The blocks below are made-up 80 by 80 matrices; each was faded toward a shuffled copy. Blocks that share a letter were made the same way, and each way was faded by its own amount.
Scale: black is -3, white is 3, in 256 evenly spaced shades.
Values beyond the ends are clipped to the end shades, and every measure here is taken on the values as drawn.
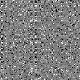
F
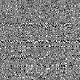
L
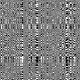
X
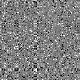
F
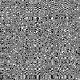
F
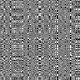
X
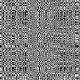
X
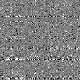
L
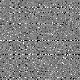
L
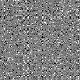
F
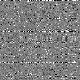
L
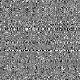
L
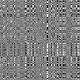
X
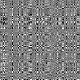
X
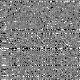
L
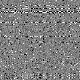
L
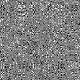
F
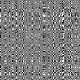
X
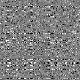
L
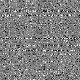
L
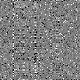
F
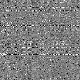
L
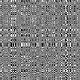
X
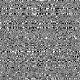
L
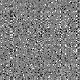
F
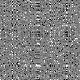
F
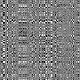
X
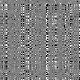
X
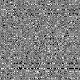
L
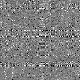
L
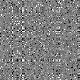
F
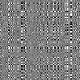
X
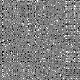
F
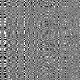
X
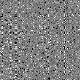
F
